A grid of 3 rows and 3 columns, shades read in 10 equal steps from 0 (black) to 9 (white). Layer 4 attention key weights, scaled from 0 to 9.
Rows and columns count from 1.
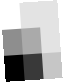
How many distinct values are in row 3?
3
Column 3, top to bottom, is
8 8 7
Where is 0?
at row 3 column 1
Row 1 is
9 8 8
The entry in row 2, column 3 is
8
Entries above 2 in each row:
3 3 1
